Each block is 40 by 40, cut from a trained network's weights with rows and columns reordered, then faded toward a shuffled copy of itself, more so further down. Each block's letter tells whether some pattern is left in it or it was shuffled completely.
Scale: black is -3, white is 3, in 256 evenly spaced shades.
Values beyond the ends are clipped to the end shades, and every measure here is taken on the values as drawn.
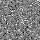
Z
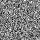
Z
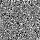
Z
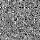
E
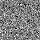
Z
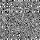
E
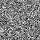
Z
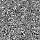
E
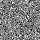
Z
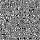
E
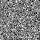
Z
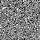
Z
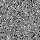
Z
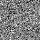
E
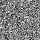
Z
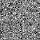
E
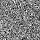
Z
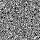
Z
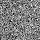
Z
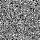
Z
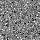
Z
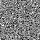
E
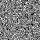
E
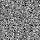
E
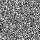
Z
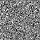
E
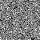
Z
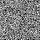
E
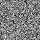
Z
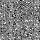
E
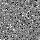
Z
